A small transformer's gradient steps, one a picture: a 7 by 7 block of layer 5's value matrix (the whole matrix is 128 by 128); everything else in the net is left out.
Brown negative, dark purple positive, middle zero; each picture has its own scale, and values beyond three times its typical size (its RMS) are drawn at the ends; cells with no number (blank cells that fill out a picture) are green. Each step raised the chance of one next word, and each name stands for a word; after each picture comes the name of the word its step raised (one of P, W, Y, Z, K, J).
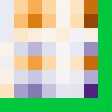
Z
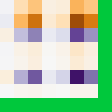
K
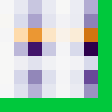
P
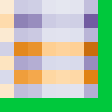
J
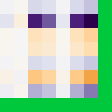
J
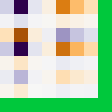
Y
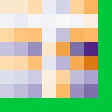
Z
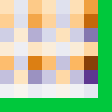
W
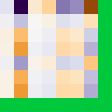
Z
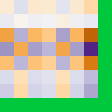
Z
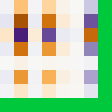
P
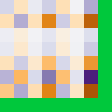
K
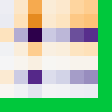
W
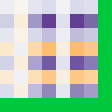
J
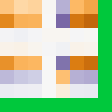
W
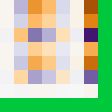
W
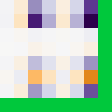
J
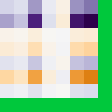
J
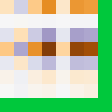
Y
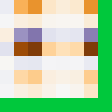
Y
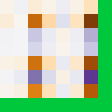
K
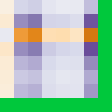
P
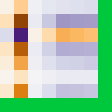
P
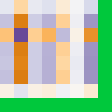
P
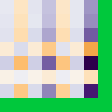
J
